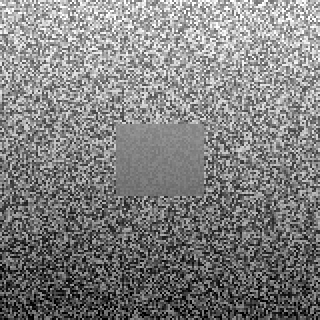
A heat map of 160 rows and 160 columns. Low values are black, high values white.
Calmest part: centre. Slope: up to the top. Odd patch: calmer, in the centre. Average level on the scale: 50%. Grain: fine. Stripes: none.
